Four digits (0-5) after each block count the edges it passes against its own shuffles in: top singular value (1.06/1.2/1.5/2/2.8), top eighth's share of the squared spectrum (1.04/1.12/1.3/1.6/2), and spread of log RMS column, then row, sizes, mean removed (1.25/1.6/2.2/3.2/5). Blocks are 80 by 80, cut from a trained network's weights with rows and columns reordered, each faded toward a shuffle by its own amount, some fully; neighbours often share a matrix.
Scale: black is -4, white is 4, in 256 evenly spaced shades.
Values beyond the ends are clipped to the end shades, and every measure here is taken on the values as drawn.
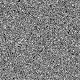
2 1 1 0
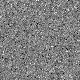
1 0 0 0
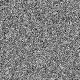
2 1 0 0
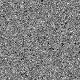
1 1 0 0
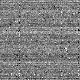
4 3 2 2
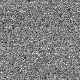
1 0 0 0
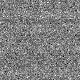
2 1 0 0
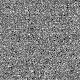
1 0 0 0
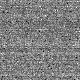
3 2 0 0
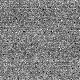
2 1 0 0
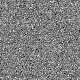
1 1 0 0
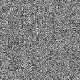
3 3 2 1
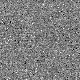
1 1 0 0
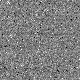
0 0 0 0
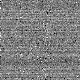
3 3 2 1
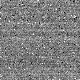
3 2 1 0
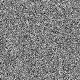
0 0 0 0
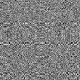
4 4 1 3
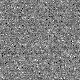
1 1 0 0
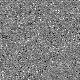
0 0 0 0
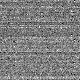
4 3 1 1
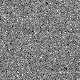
0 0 0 0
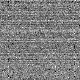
4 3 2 2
